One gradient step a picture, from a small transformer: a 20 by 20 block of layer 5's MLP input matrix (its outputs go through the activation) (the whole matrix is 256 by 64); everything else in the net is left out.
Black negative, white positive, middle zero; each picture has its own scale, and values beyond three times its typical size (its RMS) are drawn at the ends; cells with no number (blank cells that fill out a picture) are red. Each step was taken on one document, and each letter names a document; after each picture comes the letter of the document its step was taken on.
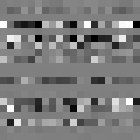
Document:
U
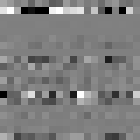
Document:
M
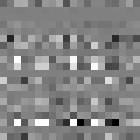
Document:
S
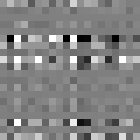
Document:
S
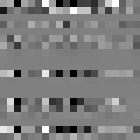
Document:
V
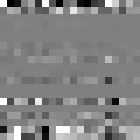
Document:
V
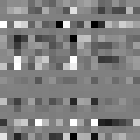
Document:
S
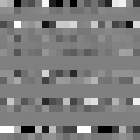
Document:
V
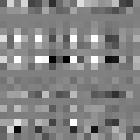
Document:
S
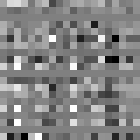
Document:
S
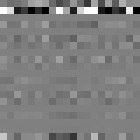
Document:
M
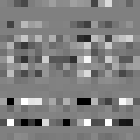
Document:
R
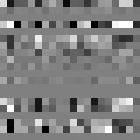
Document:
U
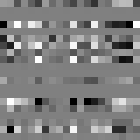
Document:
U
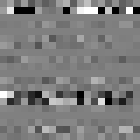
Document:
M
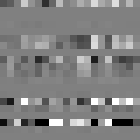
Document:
R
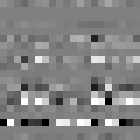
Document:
R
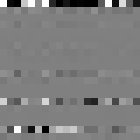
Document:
V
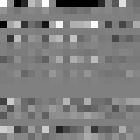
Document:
V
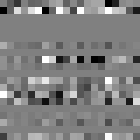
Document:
M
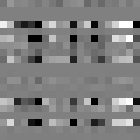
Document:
U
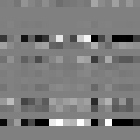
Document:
R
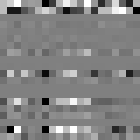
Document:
V
